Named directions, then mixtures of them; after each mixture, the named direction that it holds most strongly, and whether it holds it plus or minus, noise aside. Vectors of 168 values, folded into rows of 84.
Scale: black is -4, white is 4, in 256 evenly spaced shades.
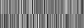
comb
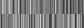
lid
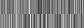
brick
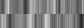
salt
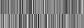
comb, minus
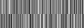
brick, minus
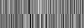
brick, minus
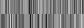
brick, minus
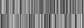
lid, plus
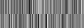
comb, minus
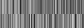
lid, plus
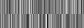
comb, plus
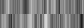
salt, plus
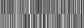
brick, plus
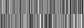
lid, plus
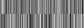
brick, minus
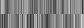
salt, minus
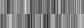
salt, minus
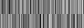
lid, minus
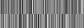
comb, minus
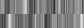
salt, minus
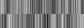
salt, minus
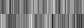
salt, plus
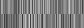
brick, minus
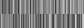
lid, minus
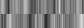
salt, minus
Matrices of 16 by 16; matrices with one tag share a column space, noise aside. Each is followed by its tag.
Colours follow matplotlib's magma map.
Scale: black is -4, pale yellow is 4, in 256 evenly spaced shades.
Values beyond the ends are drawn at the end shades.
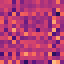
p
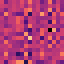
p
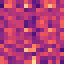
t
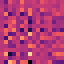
p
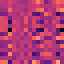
p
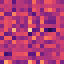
p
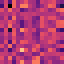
t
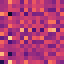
p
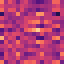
p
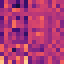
t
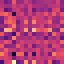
p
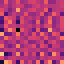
p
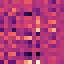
p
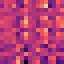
t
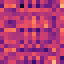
t
